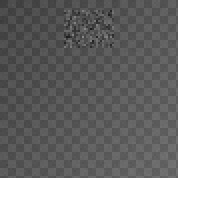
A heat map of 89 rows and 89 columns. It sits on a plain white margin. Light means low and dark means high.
No single row or column stands out from its neighbours. The halves do not mirror each other. Values rise toward the top left. In the top middle lies a patch that is rougher than the rest. A checkerboard runs through the table. Values change most from cell to cell in the top middle.
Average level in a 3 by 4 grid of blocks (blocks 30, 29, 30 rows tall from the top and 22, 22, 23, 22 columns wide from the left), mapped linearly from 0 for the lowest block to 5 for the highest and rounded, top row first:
5 4 3 2
4 3 2 1
3 2 1 0
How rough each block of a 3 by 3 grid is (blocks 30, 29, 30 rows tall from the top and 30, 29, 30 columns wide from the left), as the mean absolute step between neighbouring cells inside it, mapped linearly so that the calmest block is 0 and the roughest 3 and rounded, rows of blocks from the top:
0 3 0 | 0 0 0 | 0 0 0
